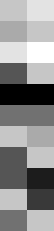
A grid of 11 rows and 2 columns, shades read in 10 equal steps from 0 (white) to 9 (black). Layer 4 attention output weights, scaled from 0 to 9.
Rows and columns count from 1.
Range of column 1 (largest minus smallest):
8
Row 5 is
9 9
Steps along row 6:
same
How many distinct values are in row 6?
1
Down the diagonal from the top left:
2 2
